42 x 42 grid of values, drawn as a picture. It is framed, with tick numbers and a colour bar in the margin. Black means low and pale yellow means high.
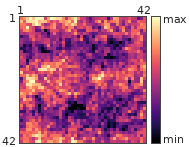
Grain: blotchy. Stripes: horizontal, repeating 2 times. Odd rows or columns: none.
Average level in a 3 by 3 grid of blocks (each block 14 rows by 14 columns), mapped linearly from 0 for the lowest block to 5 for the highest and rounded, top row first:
2 1 2 | 5 2 2 | 3 0 0
